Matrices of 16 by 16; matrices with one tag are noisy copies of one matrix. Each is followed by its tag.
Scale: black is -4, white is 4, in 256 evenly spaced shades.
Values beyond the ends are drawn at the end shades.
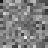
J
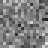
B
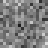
B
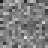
J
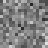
B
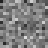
J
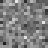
J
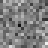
B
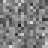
B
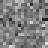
B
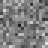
B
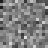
J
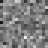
J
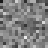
J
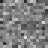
J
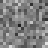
B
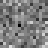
B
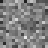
J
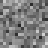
B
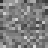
J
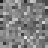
J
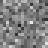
B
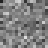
J
